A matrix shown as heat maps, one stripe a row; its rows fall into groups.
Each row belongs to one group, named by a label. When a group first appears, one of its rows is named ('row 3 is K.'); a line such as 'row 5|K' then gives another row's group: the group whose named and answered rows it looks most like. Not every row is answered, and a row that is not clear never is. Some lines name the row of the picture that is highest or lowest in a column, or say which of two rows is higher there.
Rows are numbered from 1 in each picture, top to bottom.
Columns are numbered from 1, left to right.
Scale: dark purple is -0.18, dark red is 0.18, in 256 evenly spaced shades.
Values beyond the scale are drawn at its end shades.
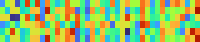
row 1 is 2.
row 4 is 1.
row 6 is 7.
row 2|7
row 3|2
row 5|7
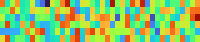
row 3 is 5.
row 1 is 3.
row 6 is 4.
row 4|4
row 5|1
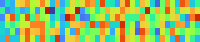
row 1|1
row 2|5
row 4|1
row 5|1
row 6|1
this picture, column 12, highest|6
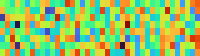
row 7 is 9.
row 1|5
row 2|3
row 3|1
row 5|3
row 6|7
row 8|4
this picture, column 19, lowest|5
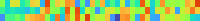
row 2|5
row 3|1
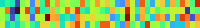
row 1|9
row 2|2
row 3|9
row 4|5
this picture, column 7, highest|4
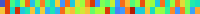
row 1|1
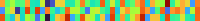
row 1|3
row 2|2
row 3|3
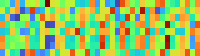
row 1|7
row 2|3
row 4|3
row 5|5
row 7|3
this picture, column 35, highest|3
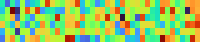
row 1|5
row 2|2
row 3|9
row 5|9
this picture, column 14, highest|6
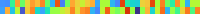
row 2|4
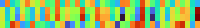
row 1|1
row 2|9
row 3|9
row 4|3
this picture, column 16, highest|1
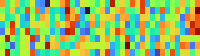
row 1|3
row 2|2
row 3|5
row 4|7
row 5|2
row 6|4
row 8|4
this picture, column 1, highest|1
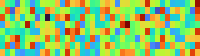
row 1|5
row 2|4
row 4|2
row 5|5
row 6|7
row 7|4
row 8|5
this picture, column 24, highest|2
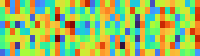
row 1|4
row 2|4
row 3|9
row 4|7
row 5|7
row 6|9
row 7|9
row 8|1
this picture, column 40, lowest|8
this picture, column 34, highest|4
